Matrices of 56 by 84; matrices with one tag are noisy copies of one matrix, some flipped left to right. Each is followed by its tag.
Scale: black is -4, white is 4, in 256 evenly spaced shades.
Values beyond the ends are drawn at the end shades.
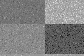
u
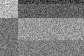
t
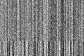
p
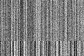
p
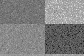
u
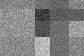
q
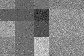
q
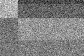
t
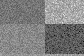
u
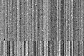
p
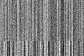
p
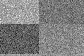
u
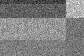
t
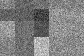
q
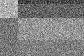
t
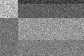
t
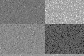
u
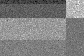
t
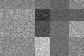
q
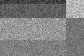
t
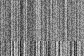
p
